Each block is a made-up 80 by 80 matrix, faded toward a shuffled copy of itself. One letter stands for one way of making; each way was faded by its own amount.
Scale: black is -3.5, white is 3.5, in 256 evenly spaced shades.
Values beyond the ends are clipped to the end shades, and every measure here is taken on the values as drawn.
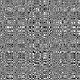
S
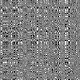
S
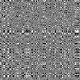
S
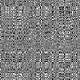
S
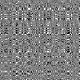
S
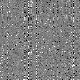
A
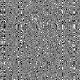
A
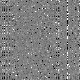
A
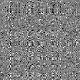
A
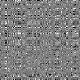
S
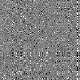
A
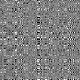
S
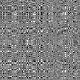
S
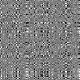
S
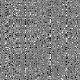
A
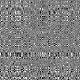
S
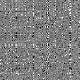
A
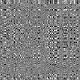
S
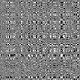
S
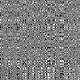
S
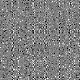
A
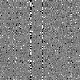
A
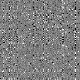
A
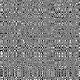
S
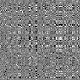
S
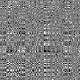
S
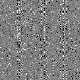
A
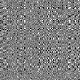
S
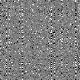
A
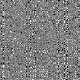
A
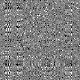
A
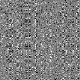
A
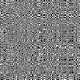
S
